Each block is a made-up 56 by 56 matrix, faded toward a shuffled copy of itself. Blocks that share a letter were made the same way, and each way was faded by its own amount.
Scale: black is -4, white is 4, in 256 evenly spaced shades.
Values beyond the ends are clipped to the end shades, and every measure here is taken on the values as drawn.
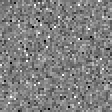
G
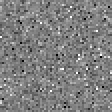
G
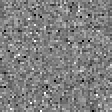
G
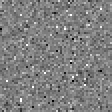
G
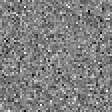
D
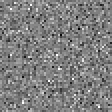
D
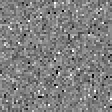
G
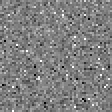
G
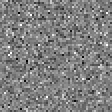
D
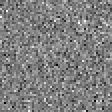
D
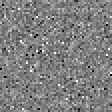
G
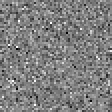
D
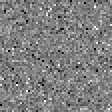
G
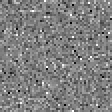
G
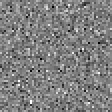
D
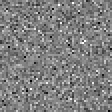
D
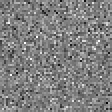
D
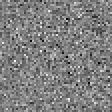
D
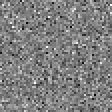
D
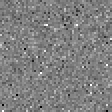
G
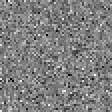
D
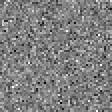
D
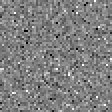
G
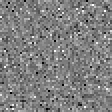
G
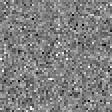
D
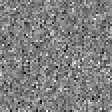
D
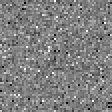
G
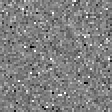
G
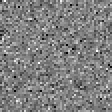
D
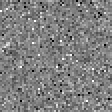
G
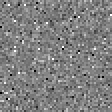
G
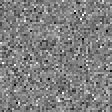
D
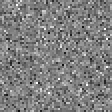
D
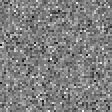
D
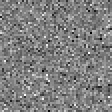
D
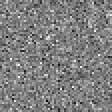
D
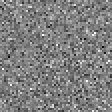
D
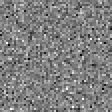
D
